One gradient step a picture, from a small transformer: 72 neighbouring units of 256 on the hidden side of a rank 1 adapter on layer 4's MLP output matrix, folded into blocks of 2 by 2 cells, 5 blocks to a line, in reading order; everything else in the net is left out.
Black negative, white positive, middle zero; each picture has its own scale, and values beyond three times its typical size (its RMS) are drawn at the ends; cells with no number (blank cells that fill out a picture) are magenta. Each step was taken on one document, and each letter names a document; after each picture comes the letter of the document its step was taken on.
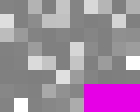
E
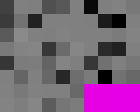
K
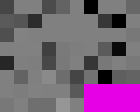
K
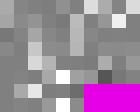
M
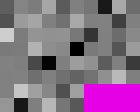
M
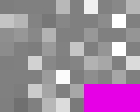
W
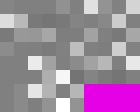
W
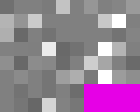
K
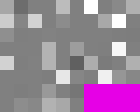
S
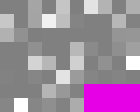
E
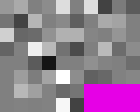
M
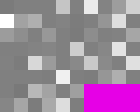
S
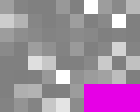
M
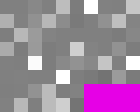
E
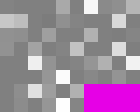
W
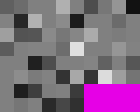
M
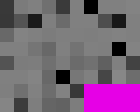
S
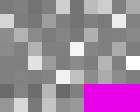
E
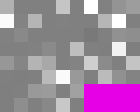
S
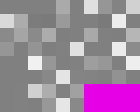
W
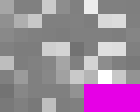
K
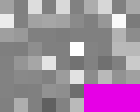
E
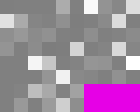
W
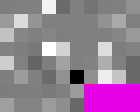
K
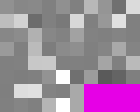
M
